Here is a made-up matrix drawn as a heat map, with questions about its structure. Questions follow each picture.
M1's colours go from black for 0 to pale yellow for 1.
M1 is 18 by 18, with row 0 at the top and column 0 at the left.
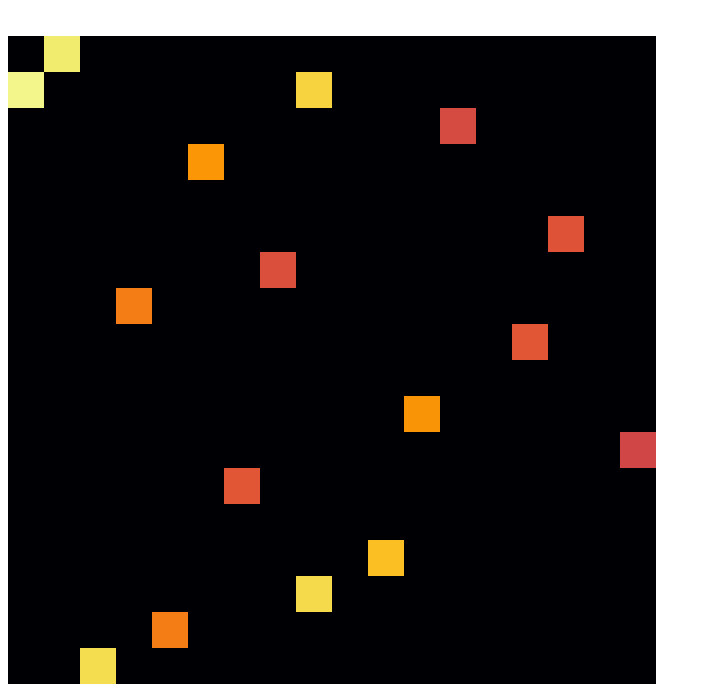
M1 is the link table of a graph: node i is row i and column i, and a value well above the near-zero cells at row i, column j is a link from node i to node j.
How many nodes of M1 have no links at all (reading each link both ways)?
2
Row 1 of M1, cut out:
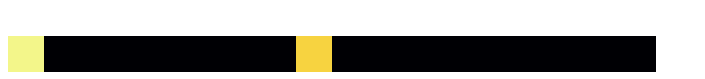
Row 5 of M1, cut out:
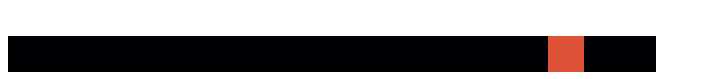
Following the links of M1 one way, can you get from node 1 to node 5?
yes
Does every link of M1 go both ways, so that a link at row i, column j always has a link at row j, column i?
no
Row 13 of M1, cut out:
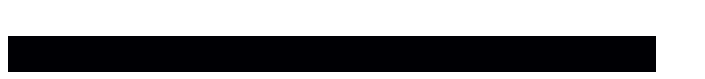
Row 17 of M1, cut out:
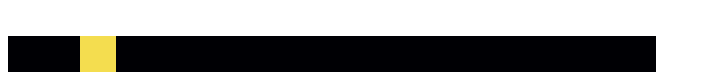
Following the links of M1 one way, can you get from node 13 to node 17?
no
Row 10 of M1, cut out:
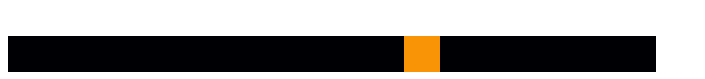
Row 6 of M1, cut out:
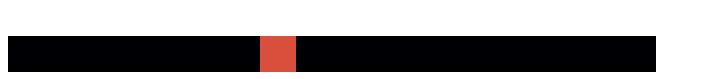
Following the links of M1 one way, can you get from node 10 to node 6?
yes
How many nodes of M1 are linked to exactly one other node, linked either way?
3
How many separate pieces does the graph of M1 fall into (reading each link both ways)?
4
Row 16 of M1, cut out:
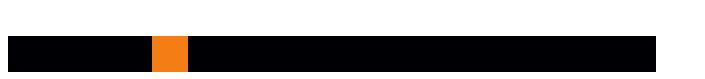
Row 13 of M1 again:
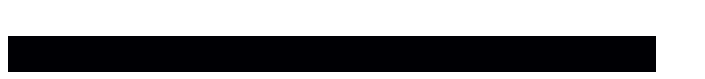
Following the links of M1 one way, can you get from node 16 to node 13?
no
